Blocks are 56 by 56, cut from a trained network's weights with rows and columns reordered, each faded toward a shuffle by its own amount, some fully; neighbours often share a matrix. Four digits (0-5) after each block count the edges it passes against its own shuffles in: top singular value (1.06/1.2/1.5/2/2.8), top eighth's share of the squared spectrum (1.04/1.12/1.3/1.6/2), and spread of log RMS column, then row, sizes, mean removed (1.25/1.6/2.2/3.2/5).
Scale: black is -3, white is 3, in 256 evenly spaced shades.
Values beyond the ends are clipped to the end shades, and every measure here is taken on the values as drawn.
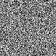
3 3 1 0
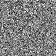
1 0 0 0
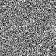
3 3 1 0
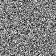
2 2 0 0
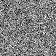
1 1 0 0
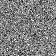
0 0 0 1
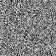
3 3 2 0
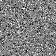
0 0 0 0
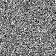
0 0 0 0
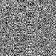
3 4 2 1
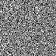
3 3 1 0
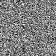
2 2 1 0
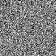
2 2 0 0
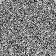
0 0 0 0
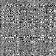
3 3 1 3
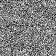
0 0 0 0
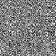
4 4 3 1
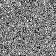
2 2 1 0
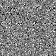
2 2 1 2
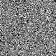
1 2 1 0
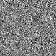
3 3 1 1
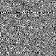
3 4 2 2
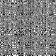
3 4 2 4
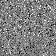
0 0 0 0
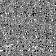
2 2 0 2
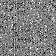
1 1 0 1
